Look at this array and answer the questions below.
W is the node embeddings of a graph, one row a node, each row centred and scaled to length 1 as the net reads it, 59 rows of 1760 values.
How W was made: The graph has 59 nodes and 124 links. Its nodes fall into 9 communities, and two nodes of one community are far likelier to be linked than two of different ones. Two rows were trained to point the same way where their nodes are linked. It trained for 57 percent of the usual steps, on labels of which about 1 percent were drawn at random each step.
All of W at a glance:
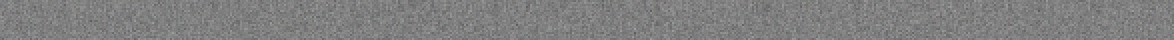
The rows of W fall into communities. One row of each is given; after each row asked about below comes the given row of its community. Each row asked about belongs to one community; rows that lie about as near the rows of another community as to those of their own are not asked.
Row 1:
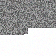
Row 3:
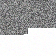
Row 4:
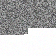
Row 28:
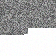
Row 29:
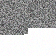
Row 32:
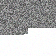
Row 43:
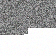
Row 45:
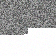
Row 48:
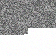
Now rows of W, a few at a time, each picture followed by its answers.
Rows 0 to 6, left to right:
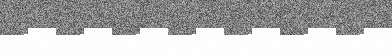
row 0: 1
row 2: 29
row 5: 28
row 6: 48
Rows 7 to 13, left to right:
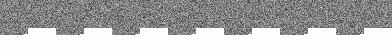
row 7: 1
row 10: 48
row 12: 28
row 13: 1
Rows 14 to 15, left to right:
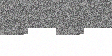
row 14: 3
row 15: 3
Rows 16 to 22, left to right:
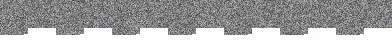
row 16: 48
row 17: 4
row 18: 4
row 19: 32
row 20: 45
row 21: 3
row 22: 1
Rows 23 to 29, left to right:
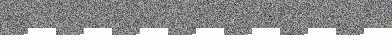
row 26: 29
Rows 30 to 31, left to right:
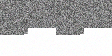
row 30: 32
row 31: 28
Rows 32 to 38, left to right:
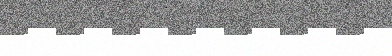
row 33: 1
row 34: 32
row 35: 3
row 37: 48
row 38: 32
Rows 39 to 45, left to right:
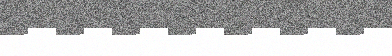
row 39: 43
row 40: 45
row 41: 28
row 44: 43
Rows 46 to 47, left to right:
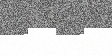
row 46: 1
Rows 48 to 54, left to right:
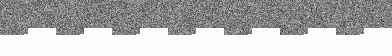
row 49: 29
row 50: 29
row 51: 45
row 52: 3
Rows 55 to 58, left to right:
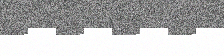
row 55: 48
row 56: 43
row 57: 45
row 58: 3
